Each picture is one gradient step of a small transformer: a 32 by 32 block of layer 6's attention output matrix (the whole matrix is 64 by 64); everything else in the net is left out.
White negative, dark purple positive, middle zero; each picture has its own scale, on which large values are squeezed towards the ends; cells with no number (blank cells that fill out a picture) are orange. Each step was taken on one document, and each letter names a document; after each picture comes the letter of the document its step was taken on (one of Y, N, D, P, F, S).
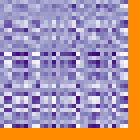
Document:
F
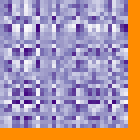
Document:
F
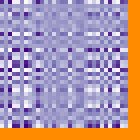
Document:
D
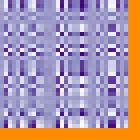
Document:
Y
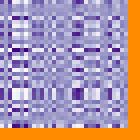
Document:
D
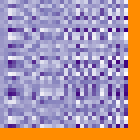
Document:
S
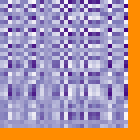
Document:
S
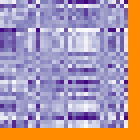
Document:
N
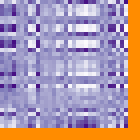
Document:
N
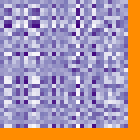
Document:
F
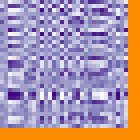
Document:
S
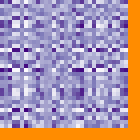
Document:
D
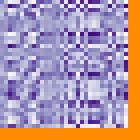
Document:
S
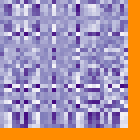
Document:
F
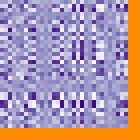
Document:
S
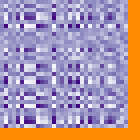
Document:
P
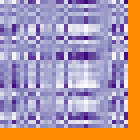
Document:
N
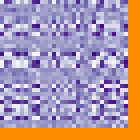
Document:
F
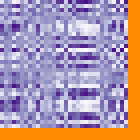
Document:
N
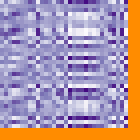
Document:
N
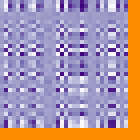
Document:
Y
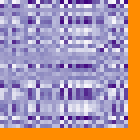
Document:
N
